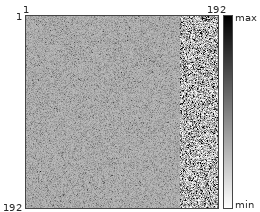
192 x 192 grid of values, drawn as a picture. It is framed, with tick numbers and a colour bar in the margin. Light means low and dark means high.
Seam: vertical, 80% of the way across, the left part calmer. Slope: none. Mirror symmetry: none. Histogram: skewed, a long tail of high values.
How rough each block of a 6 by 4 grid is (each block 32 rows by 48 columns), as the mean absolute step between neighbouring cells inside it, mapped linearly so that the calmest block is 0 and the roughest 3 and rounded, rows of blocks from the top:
0003
0003
0003
0003
0003
0003
